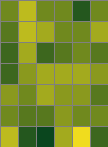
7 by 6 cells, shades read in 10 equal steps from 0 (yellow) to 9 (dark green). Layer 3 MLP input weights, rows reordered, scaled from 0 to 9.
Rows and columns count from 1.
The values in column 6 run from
3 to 7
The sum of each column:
36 30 36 30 30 36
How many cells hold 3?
8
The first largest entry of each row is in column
5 1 1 1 6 2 3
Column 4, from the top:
5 5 6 3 4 4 3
